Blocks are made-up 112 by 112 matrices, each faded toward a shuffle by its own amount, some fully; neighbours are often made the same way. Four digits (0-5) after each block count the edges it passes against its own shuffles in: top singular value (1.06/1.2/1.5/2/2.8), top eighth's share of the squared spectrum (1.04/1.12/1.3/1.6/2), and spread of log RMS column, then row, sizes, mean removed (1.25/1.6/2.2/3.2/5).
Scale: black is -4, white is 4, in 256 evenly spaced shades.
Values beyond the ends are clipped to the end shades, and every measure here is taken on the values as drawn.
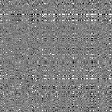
5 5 3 3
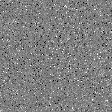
3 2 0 1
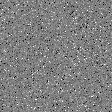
1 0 0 0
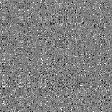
4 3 2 2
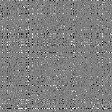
5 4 3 3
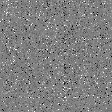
3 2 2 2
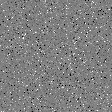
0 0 0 0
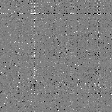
4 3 2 2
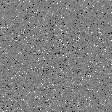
2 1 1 0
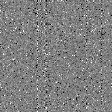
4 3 2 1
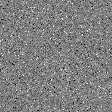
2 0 0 0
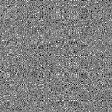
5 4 2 2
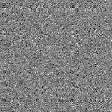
4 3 2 2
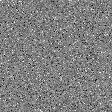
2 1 0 0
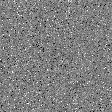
0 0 0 0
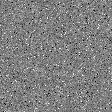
0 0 0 0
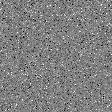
0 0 0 0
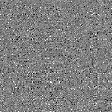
4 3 2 2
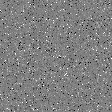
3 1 0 0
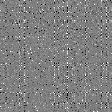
5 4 3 2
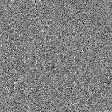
3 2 1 1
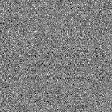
4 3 2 2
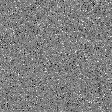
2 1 0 0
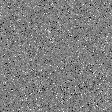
1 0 0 0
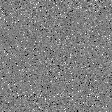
1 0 0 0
